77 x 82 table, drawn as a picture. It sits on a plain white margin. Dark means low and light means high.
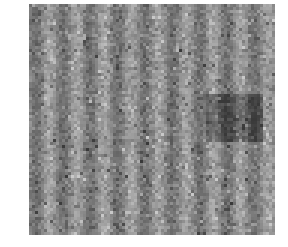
No single row or column stands out from its neighbours. The histogram is bell-shaped. Stripes running up and down repeat 9 times from left to right. An odd patch, lower than its surroundings, sits in the middle right. There is no overall slope. The middle right is the ninth with the lowest average.
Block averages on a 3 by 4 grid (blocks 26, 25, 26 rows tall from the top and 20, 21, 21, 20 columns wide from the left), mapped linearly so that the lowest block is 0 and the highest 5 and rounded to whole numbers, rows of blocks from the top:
4 4 5 5 | 4 4 4 0 | 4 4 5 5
